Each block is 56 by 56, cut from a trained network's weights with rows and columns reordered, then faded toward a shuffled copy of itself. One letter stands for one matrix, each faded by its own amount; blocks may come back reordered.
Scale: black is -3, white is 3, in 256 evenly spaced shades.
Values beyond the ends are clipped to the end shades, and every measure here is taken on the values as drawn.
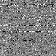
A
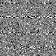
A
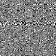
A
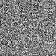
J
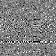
A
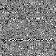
A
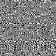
A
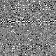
A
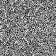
J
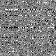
A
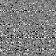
A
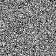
J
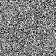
J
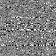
A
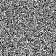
J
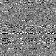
A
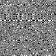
A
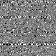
A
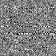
A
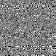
A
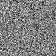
J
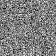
J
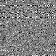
A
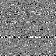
A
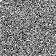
J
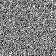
J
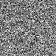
J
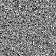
J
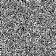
J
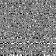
A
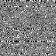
A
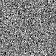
J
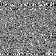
A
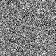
J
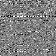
A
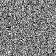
J
